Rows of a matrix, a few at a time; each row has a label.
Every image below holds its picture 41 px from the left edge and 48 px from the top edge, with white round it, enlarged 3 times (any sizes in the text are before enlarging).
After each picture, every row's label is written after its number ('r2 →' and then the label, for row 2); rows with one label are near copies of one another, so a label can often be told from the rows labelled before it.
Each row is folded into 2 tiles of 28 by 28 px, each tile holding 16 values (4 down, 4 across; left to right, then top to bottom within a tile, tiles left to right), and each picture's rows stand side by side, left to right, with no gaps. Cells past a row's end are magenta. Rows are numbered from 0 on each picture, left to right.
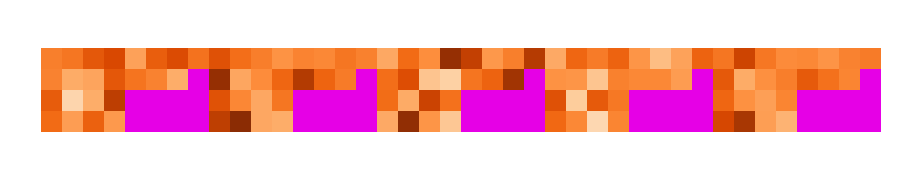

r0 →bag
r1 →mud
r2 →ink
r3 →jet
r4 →mud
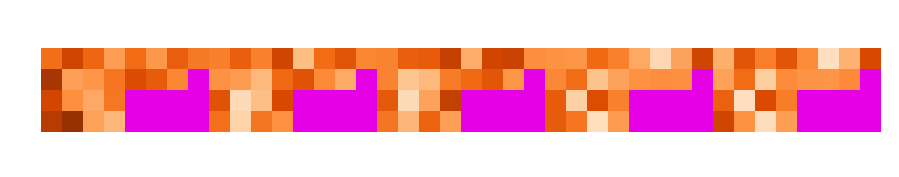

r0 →mud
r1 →bag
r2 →bag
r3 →jet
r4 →jet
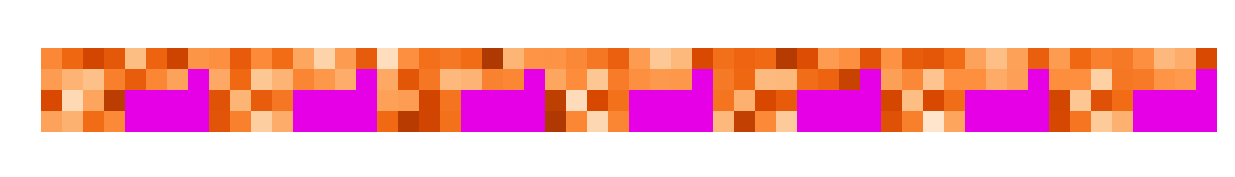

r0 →bag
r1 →jet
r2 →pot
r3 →jet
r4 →ink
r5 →jet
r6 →jet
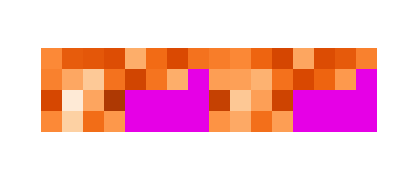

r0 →bag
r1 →bag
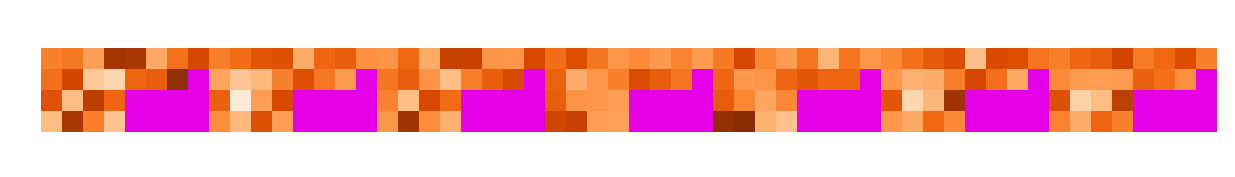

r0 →ink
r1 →bag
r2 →ink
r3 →mud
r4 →mud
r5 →bag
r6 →bag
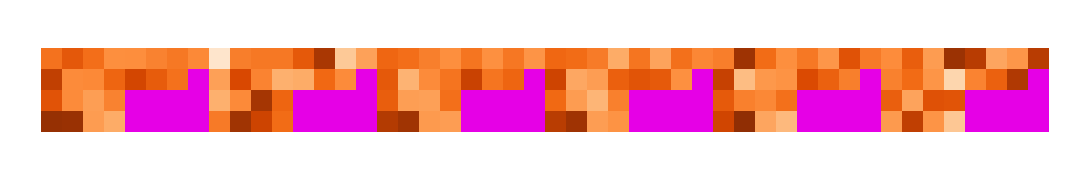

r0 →mud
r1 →pot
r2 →mud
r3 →mud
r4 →mud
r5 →ink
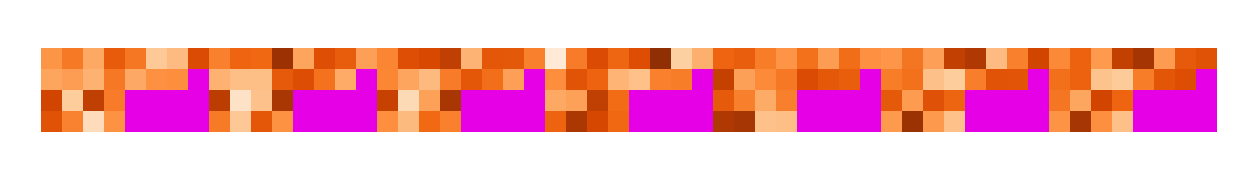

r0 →jet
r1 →bag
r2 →bag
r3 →pot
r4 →mud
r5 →ink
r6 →ink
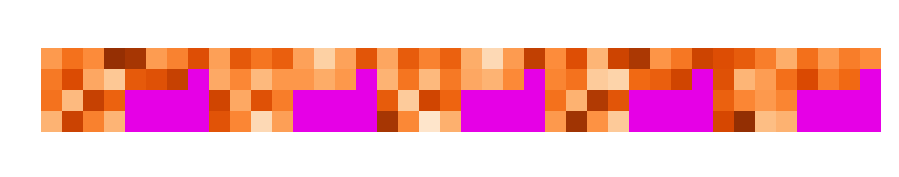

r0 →ink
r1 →jet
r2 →jet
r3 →ink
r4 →mud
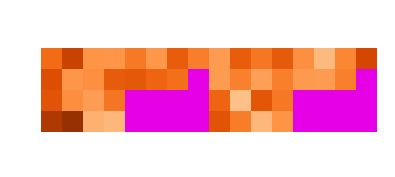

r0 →mud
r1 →jet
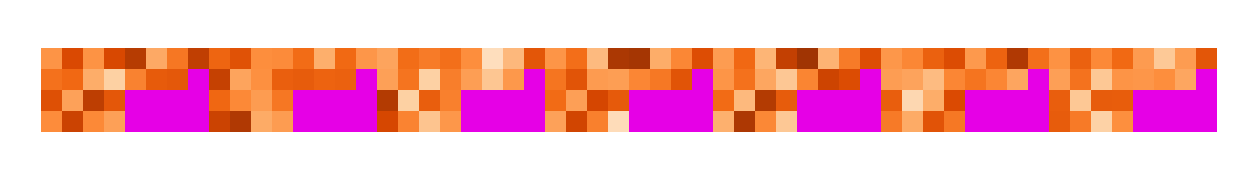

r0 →ink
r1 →mud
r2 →jet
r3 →ink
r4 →ink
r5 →bag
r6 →jet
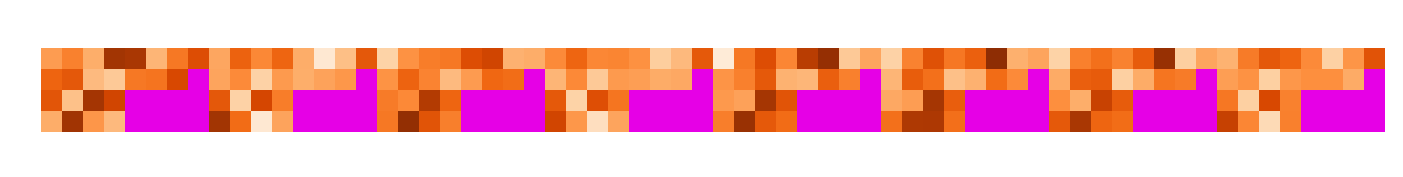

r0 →ink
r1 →jet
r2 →pot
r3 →jet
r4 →pot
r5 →pot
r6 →pot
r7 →jet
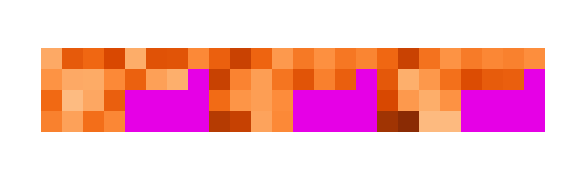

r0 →bag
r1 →mud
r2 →mud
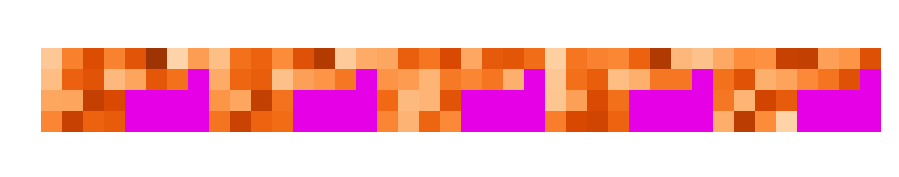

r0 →pot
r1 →pot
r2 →bag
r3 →pot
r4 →ink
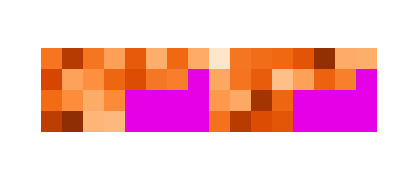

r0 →mud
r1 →pot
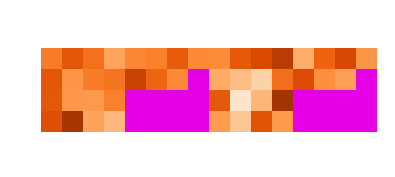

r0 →mud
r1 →bag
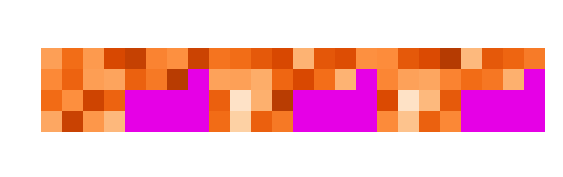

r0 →ink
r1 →bag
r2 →bag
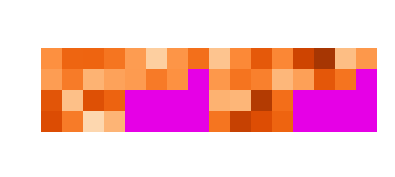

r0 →jet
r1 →pot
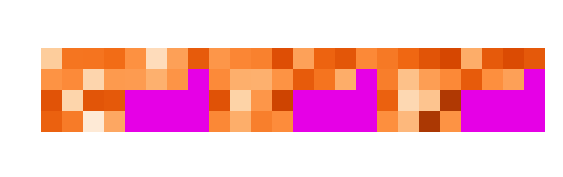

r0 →jet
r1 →bag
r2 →bag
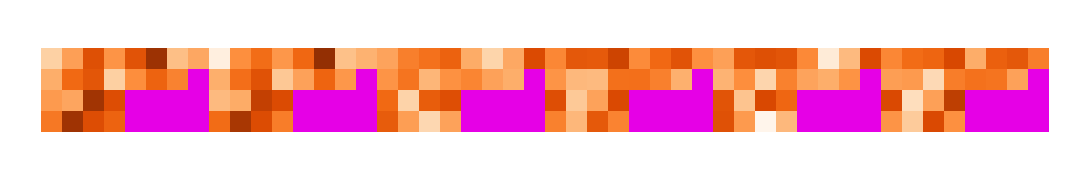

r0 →pot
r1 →pot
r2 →jet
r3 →bag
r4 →jet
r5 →bag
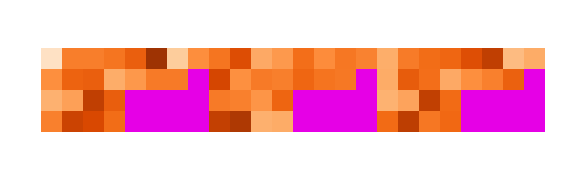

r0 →pot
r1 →mud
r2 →pot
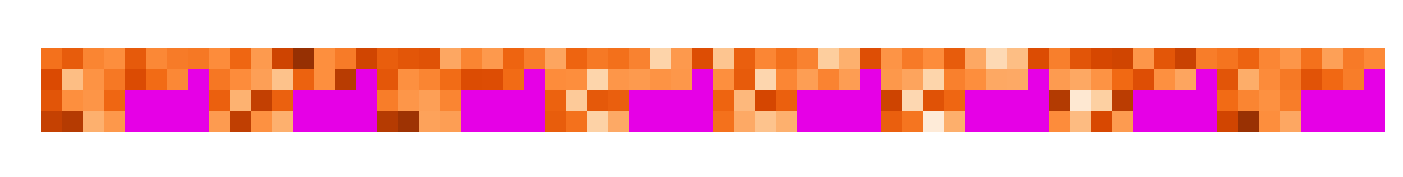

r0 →mud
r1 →ink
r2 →mud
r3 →jet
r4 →jet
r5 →jet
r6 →bag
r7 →mud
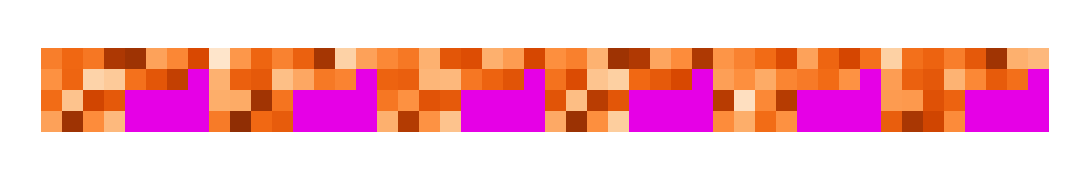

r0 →ink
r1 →pot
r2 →ink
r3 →ink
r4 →bag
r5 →pot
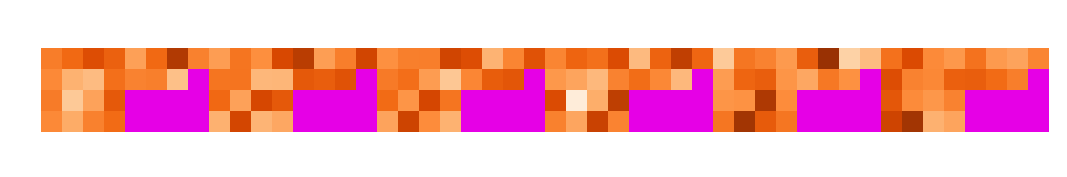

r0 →bag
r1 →ink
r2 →ink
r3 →bag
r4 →pot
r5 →mud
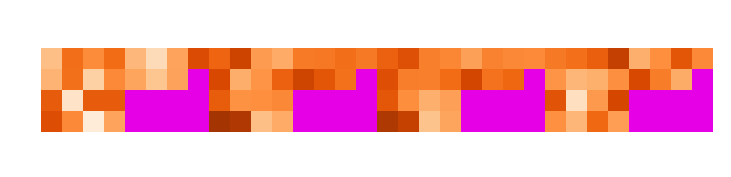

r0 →jet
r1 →mud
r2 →mud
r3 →bag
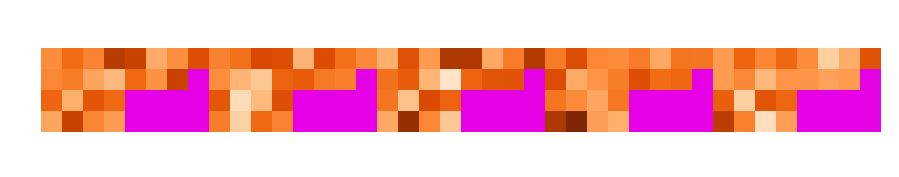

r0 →ink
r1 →bag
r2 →ink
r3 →mud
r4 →jet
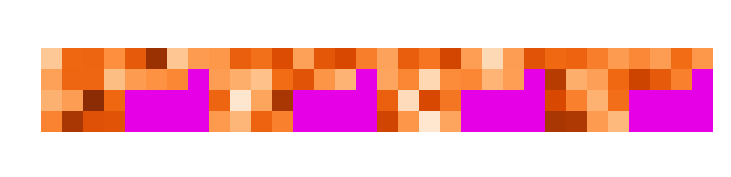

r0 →pot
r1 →bag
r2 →jet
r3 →mud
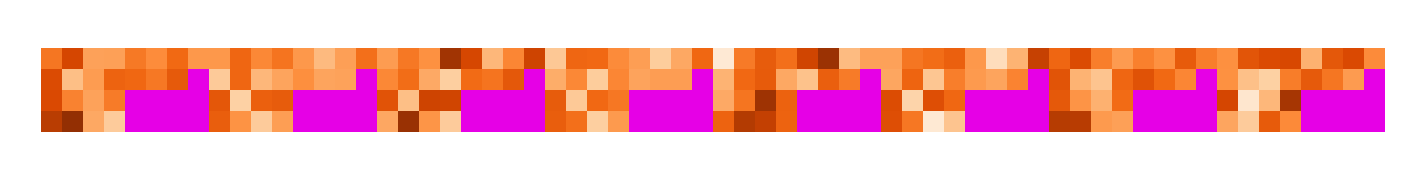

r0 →mud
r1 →jet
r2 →ink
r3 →jet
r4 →pot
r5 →jet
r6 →mud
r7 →bag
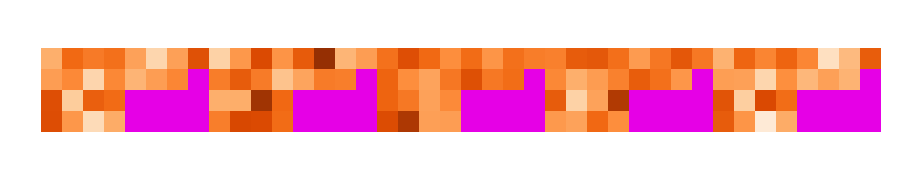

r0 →jet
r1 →pot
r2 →mud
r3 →bag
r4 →jet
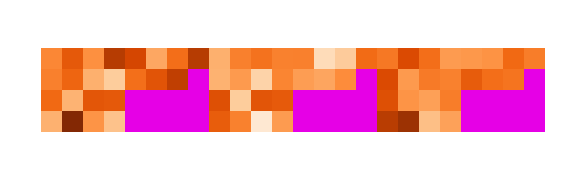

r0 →ink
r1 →jet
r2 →mud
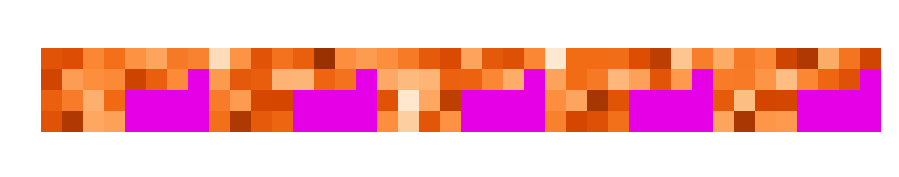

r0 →mud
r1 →pot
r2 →bag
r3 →pot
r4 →ink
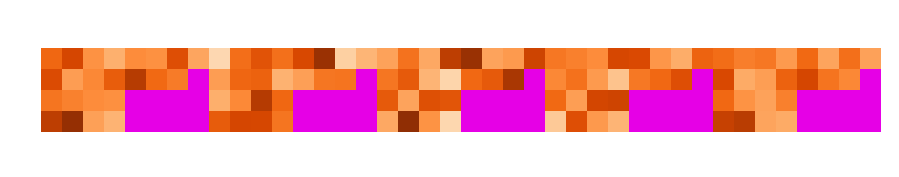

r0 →mud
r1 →pot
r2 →ink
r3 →ink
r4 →mud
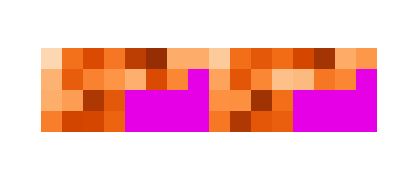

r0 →pot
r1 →pot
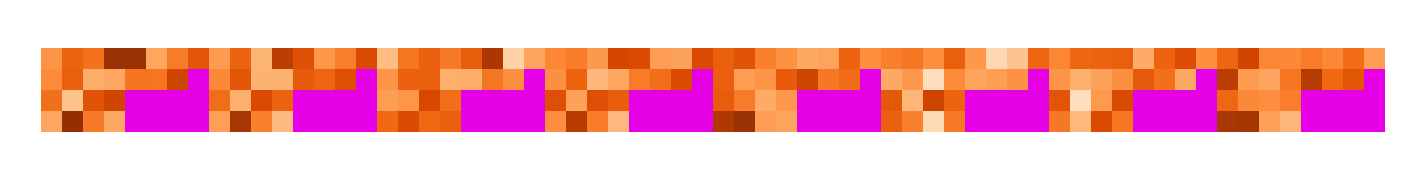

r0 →ink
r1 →ink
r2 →pot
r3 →ink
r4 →mud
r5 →jet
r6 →bag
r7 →mud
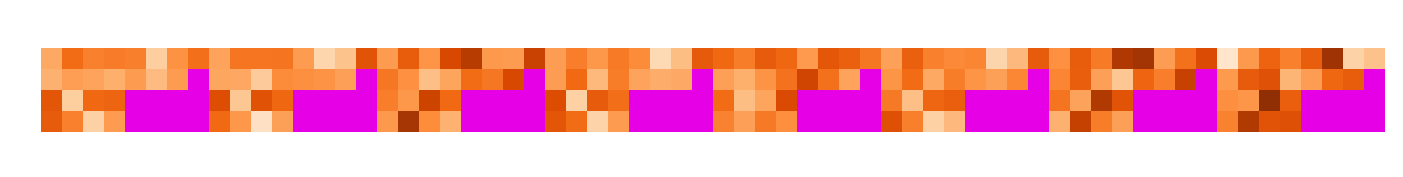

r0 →jet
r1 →jet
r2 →ink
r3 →jet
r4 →bag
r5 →jet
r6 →ink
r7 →pot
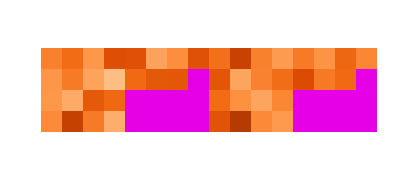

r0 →ink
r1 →mud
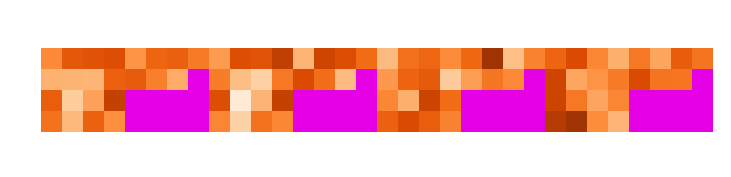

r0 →bag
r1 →bag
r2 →pot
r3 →mud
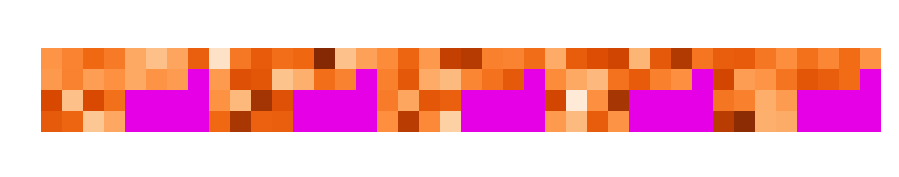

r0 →jet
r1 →pot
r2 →ink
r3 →bag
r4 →mud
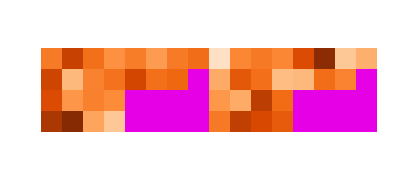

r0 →mud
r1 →pot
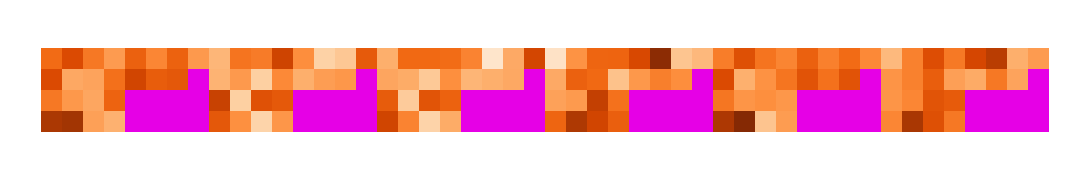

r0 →mud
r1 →jet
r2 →jet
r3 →pot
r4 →mud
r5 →pot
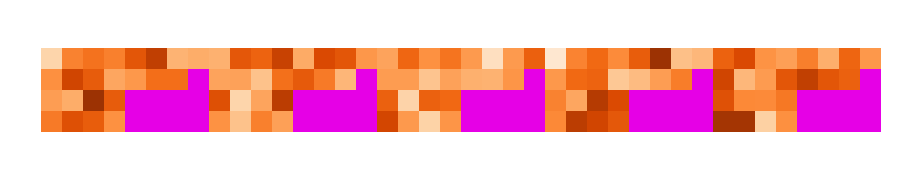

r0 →pot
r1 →bag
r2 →jet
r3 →pot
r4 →mud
